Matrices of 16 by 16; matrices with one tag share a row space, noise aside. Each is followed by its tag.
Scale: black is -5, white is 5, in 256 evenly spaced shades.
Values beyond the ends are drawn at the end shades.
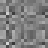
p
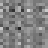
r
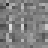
p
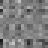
r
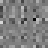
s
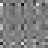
s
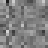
p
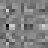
p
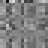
p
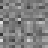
r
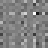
s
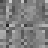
p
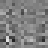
p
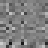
p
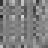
s
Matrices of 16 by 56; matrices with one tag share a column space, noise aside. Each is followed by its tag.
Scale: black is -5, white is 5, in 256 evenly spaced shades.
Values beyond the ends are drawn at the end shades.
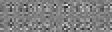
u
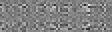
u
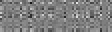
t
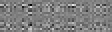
u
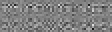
u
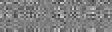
t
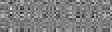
t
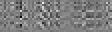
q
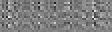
q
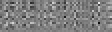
q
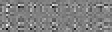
u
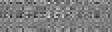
t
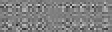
u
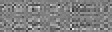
u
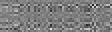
u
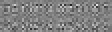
u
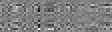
u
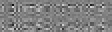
u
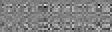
u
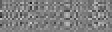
q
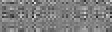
t
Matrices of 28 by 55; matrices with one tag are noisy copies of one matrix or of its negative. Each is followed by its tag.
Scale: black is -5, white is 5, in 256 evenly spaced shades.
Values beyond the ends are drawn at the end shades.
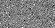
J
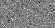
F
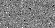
J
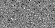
F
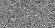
F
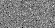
J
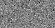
F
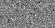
F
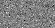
J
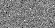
J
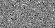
F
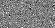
J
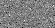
J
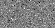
F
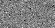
J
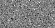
F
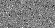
J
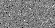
J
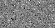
F
